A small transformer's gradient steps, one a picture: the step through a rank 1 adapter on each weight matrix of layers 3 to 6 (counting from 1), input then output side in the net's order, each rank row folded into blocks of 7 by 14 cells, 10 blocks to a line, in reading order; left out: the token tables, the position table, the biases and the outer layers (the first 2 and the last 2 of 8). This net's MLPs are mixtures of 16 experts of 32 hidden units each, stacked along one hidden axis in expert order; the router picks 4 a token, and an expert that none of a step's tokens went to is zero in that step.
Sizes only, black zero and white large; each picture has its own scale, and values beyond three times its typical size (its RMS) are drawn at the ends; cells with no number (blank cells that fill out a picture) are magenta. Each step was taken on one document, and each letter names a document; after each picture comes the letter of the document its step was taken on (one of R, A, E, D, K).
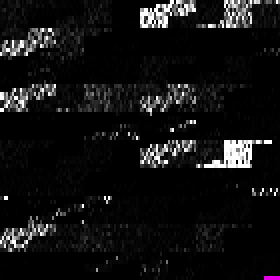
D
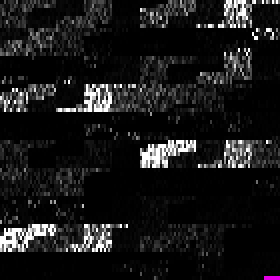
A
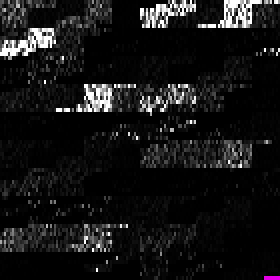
D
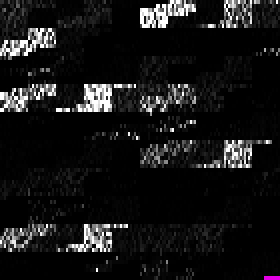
D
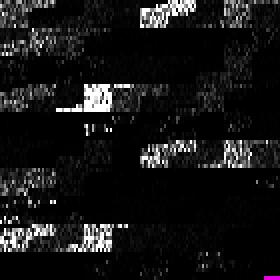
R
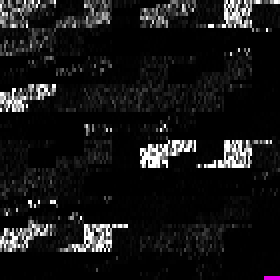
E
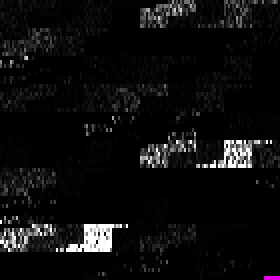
R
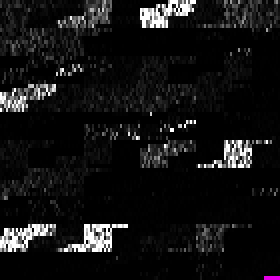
E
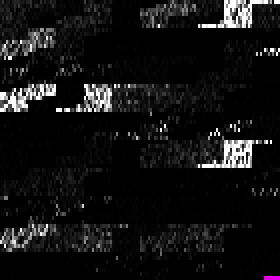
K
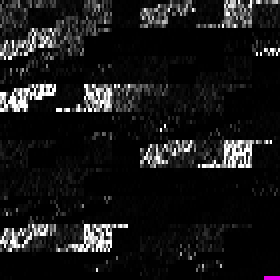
K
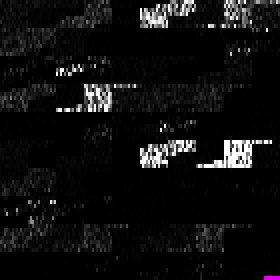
E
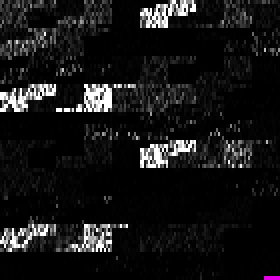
K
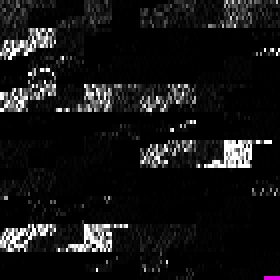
D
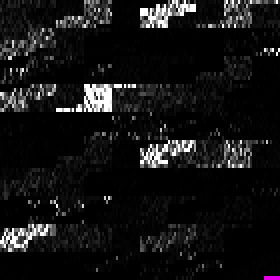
K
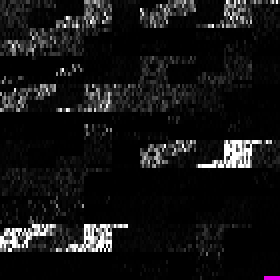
A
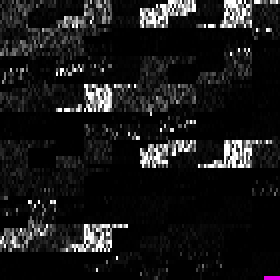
E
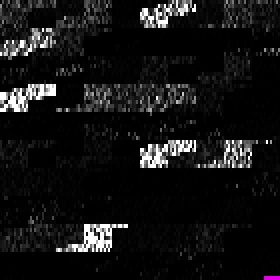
K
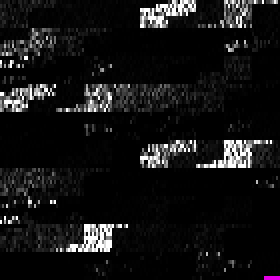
R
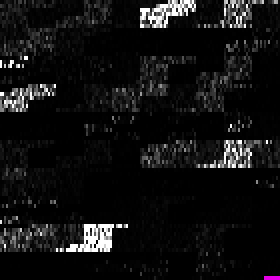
R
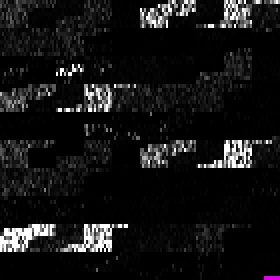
E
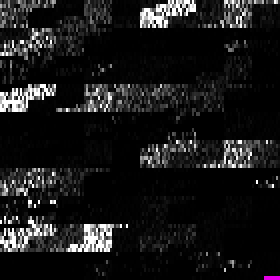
R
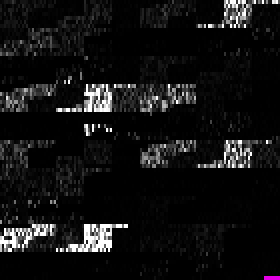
A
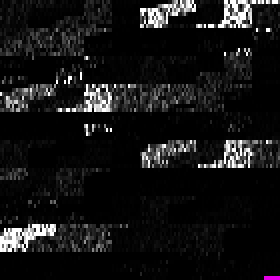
A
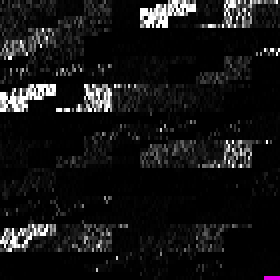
K
